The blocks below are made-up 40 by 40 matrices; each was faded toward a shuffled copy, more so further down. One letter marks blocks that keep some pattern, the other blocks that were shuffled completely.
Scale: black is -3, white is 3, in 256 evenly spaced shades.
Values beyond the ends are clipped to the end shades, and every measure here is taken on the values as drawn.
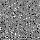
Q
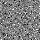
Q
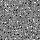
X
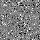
Q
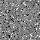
X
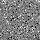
X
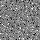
X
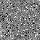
Q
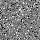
X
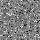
Q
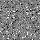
Q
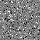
Q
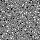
X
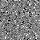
Q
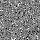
X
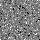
X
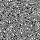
X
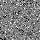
X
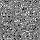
Q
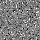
X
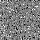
Q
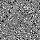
Q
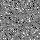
X
